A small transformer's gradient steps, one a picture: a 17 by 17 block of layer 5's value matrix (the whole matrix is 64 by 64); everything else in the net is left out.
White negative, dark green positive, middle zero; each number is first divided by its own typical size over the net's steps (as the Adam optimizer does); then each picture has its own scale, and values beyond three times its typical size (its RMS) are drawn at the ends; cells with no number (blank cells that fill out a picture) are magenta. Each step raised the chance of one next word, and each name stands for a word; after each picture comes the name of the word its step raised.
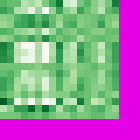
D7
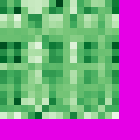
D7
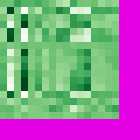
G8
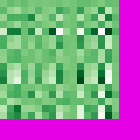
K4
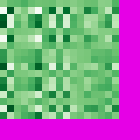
G8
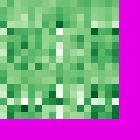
K4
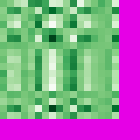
G8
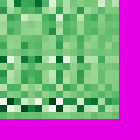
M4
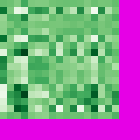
K4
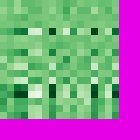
K4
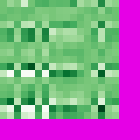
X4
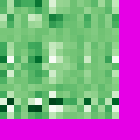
M4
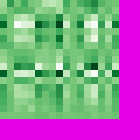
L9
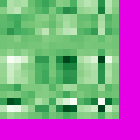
M4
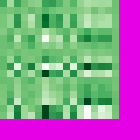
X4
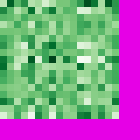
D7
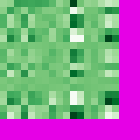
X4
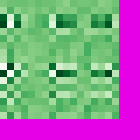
L9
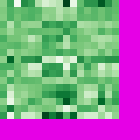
D7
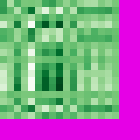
G8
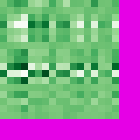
L9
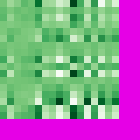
X4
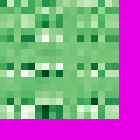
X4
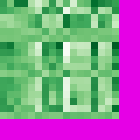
D7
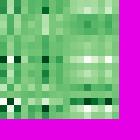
M4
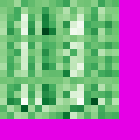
D7
